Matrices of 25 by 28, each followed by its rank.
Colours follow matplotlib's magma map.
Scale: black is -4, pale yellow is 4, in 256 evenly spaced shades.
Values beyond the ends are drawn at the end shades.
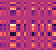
one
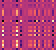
one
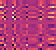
two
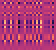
one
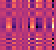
one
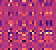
two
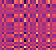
one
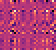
two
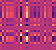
one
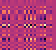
one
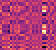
two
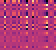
one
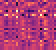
two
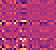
two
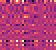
two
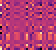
two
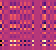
one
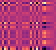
one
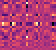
two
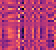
two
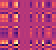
one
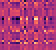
two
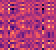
two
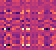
two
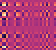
one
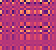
one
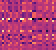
two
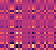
one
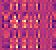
two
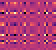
one
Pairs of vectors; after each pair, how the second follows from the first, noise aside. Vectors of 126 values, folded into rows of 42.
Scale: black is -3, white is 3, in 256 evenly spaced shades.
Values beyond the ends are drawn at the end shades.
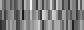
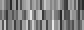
reversed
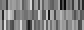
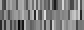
reversed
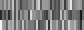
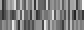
reversed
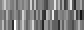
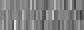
shrunk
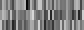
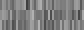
shrunk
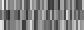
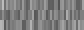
shrunk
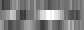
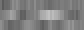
shrunk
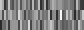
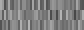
shrunk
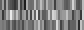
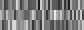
wrapped around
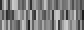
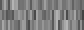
shrunk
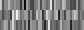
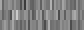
shrunk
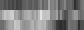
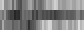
wrapped around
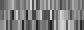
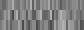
shrunk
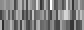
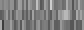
shrunk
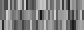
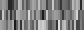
reversed
